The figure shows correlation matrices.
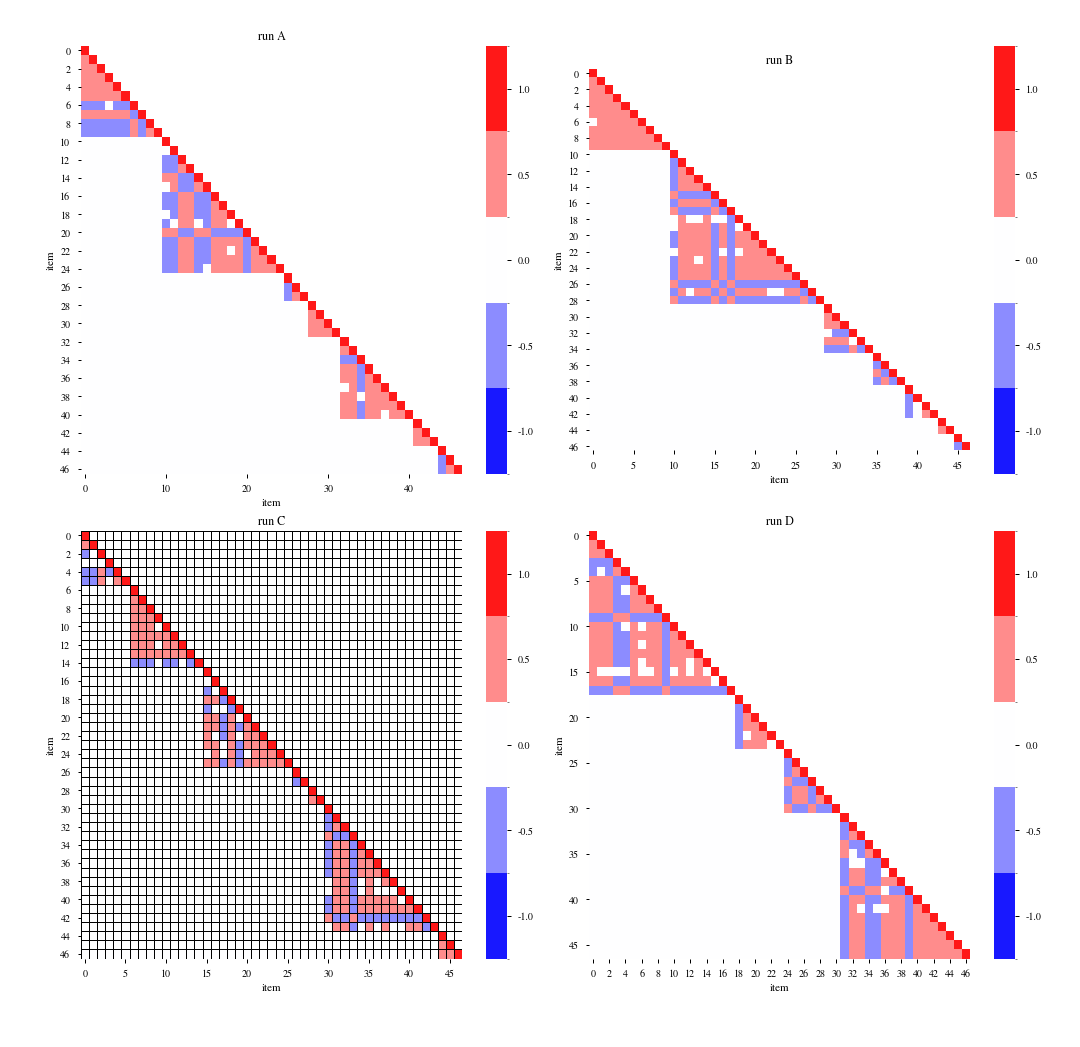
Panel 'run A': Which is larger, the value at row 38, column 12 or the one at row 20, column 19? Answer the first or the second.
the first
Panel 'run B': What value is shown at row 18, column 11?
0.5
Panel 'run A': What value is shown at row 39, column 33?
0.5
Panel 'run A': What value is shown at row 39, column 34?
-0.5
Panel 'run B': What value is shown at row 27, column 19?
0.5
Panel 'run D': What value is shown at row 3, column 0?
-0.5
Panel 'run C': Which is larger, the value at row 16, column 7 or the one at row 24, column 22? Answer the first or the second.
the second
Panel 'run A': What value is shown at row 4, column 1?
0.5
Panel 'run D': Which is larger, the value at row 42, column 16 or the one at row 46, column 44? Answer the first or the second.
the second
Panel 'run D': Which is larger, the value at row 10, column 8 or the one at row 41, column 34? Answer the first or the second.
the first
